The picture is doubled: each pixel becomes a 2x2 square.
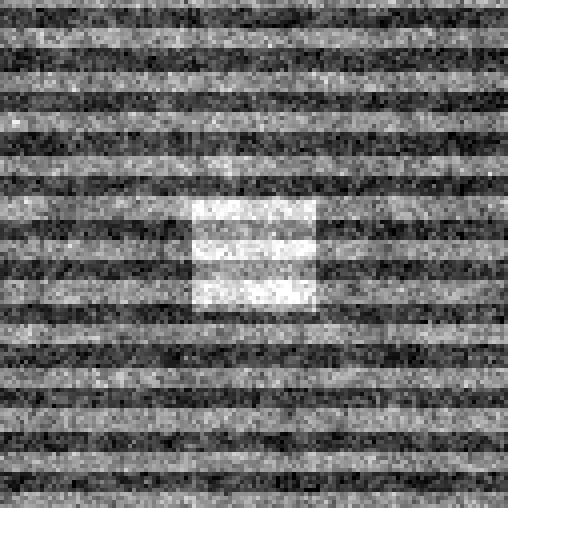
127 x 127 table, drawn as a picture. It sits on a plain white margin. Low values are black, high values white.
Odd patch: higher, in the centre. Grain: streaks across. Ninth with the highest average: centre. Stripes: horizontal, repeating 12 times. Slope: none.
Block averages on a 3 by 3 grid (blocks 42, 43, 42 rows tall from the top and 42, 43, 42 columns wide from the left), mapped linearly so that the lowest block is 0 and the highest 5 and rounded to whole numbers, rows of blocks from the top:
1 1 0
1 5 1
1 1 1
